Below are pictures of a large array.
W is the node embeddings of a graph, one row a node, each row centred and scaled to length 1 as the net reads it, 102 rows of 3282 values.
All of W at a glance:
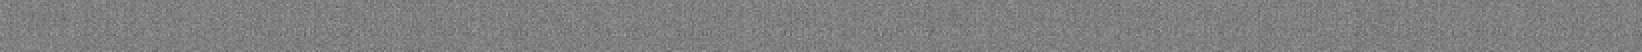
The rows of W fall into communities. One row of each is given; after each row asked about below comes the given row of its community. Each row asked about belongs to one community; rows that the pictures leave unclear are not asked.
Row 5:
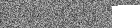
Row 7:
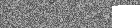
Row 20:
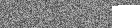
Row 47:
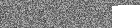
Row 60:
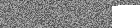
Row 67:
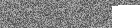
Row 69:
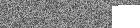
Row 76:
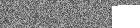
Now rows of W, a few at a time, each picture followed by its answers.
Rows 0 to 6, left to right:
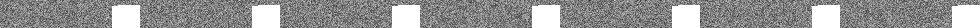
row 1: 76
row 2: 69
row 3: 69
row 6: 47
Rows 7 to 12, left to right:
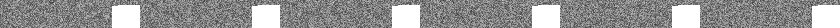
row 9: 20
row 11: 60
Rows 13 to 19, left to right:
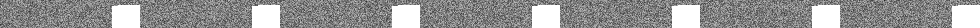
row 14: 69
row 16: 47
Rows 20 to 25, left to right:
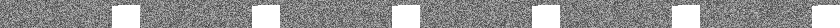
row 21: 60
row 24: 20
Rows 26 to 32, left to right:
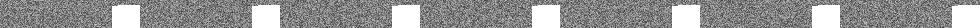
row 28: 20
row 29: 20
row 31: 60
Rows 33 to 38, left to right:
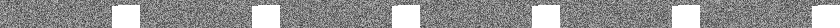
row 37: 67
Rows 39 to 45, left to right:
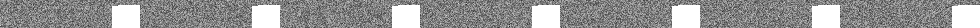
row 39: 67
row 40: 7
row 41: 47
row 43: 67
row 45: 60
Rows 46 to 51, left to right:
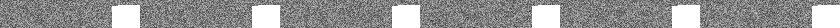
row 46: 60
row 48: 47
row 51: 76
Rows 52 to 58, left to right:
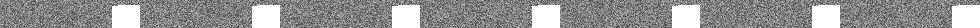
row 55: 20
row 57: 60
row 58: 60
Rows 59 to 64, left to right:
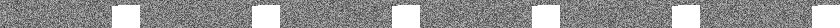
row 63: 60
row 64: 76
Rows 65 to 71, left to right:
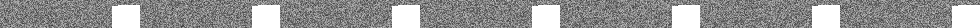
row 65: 76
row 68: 67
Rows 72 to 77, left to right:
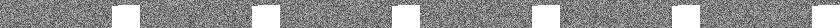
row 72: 20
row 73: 5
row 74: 69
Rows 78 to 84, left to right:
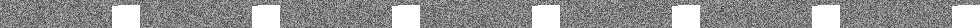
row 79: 7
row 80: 47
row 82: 47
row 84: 76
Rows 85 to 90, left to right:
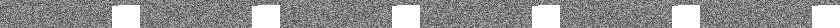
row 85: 67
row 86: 20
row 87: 47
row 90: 67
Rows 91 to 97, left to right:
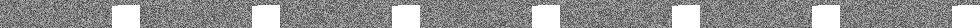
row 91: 20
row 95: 67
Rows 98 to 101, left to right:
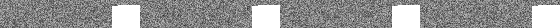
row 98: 69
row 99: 5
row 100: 47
